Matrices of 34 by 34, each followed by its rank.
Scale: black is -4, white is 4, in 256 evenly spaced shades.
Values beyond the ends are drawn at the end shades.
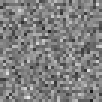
full rank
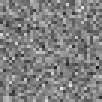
full rank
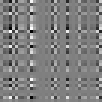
one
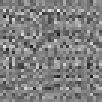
five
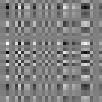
one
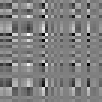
one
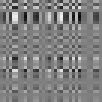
one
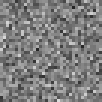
full rank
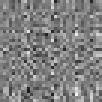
five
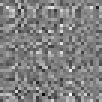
five
